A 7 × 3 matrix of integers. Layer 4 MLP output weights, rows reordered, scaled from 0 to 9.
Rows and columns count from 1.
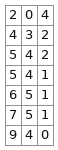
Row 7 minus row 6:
2 -1 -1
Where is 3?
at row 2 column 2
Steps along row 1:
down up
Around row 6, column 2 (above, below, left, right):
5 4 7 1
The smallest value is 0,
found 2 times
